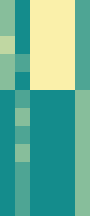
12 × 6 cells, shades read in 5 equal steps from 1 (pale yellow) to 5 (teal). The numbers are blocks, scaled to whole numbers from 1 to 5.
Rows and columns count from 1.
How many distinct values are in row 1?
4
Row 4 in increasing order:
1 1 1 3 4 4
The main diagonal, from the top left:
3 5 1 1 1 3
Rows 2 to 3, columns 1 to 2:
3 5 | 2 5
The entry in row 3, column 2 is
5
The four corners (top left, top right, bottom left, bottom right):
3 4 5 3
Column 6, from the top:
4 4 4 4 4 3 3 3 3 3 3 3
